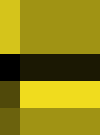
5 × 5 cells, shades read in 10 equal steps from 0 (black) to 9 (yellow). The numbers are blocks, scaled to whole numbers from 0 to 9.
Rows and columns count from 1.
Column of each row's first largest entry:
1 1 2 2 2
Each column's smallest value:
0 1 1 1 1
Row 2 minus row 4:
5 -3 -3 -3 -3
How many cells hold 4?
1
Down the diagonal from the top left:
8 6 1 9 6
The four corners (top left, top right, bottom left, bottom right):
8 6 4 6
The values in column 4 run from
1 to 9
